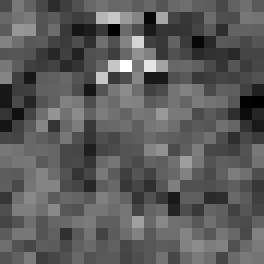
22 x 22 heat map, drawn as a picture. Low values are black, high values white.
Slope: none. Odd patch: rougher, in the top middle. Histogram: heavy tails on both sides. Roughest part: top middle.
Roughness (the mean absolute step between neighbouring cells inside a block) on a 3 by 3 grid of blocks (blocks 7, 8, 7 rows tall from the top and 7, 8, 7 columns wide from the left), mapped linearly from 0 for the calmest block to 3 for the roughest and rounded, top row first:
030 / 000 / 000
